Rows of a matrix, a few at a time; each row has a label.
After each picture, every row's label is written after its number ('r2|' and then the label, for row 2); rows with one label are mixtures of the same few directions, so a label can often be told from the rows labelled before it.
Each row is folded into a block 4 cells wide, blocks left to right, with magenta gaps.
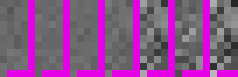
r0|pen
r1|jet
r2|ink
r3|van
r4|van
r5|ink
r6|van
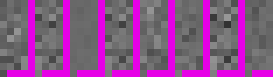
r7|ink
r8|jet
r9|pen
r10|jet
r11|pen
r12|ink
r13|jet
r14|pen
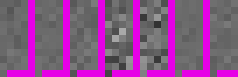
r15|pen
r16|jet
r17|van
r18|ink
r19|jet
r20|ink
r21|jet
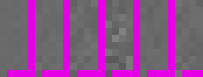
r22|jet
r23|van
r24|van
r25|ink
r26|pen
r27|van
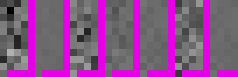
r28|pen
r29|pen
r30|ink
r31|pen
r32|van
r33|van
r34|van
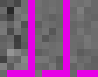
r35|pen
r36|ink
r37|pen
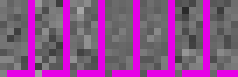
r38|ink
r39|van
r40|pen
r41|ink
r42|ink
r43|pen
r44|pen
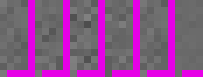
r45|van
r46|ink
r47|jet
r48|jet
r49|van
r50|jet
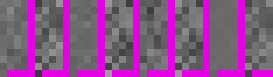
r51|pen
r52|van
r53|jet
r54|van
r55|pen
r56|van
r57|van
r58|van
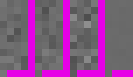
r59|ink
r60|pen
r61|jet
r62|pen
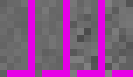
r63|van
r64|pen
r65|ink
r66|van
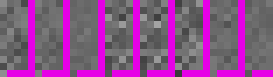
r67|van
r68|van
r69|ink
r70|jet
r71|jet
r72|van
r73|jet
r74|van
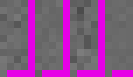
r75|jet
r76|van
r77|pen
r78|jet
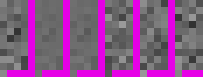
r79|ink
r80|ink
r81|ink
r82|jet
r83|van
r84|jet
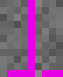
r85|jet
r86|van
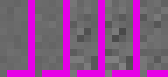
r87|pen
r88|jet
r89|ink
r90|ink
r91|jet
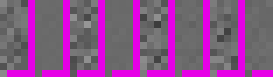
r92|van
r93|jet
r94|jet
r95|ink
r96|jet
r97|jet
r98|ink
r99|van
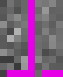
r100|ink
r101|pen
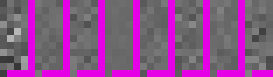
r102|ink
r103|van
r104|jet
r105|pen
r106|van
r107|jet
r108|pen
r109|ink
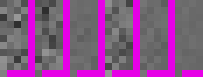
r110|jet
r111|pen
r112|ink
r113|van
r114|van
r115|pen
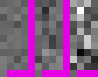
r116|jet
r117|pen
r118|pen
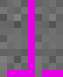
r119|jet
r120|jet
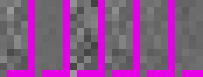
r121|pen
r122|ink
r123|van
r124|pen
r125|pen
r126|pen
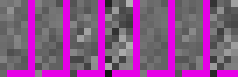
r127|pen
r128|van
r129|ink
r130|van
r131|van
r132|ink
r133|van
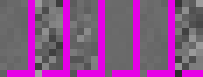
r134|van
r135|van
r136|ink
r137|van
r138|van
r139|van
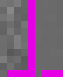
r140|pen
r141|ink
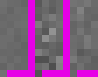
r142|van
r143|ink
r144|pen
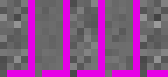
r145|jet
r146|pen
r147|van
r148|ink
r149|jet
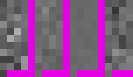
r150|ink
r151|pen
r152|pen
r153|pen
